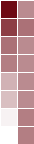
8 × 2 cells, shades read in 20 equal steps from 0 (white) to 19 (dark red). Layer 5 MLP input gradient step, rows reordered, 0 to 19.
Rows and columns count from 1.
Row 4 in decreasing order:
10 9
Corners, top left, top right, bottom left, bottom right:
19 9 0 10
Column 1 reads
19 15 11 10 6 5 1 0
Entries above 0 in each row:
2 2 2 2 2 2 2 1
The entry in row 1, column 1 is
19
